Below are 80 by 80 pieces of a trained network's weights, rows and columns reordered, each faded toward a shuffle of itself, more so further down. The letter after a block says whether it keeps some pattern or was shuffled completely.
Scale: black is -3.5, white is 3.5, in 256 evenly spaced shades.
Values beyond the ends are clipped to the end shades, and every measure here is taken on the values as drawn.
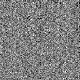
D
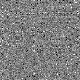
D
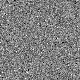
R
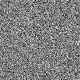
R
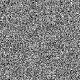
D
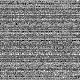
D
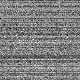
D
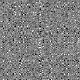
D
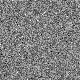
R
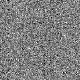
D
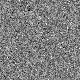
R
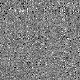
D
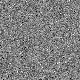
R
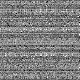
D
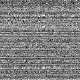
D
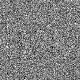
D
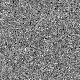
R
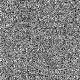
D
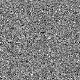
D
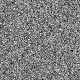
R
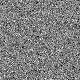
R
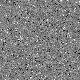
R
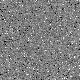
R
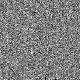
D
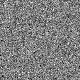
R
